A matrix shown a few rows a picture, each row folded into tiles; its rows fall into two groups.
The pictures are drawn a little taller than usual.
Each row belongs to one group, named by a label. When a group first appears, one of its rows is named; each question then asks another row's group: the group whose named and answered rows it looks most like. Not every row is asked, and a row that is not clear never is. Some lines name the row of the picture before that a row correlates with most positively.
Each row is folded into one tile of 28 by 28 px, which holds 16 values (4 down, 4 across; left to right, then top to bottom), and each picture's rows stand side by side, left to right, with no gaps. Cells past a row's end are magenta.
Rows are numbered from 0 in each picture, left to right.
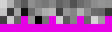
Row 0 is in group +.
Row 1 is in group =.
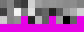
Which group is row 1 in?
+
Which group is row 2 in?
=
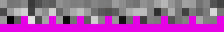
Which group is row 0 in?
=
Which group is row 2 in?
=
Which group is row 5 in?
+
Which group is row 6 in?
+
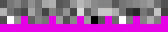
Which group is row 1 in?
+
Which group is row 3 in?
=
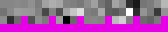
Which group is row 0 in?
=
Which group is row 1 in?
+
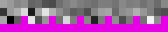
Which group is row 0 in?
=
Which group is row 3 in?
=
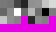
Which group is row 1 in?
+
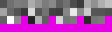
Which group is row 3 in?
+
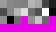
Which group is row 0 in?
=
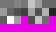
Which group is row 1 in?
+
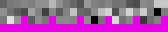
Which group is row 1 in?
+
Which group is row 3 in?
=
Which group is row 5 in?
+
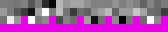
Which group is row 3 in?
=
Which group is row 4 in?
=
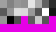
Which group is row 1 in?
+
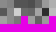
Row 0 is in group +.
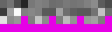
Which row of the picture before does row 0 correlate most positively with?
0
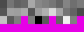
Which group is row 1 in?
=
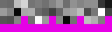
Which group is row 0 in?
+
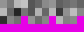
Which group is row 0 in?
+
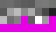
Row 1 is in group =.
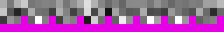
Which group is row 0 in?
+
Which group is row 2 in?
+
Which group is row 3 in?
+
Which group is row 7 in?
+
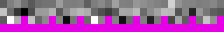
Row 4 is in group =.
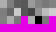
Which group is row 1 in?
=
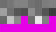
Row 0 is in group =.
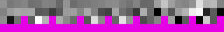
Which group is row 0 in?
=
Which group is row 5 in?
+
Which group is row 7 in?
+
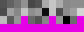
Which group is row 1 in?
+
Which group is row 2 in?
=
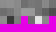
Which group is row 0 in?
=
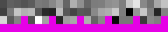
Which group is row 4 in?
+
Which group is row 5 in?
+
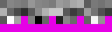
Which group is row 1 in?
=
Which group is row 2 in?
+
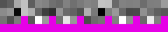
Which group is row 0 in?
+
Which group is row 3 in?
+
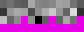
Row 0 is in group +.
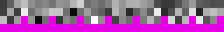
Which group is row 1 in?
=
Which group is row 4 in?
+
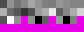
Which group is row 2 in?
=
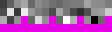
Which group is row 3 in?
=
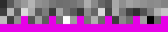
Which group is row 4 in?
+
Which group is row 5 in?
=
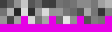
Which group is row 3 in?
+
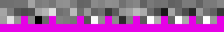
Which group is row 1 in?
=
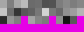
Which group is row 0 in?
+
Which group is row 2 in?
=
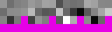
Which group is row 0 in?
=
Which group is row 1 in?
+
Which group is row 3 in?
=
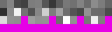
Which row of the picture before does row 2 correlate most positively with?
2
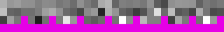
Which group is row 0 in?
+
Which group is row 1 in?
=
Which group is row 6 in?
+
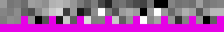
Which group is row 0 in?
+
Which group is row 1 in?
=
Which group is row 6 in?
=
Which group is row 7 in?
=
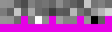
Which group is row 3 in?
=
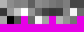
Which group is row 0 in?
=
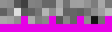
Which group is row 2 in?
+
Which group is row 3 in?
=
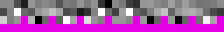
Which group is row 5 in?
=
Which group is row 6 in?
=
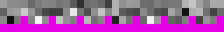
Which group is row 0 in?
=
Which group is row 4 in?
+
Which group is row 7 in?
+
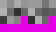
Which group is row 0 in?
+
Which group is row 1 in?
+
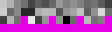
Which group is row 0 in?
+
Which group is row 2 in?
=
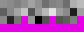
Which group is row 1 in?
=
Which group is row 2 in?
+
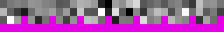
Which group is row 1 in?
=
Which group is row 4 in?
+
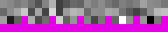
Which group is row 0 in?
=
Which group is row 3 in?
=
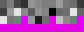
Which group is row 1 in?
=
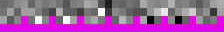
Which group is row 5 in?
=
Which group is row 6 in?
=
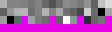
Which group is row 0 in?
=
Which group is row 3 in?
+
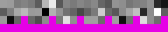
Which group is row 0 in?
=
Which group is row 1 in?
+
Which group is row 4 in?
=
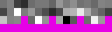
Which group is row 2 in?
=
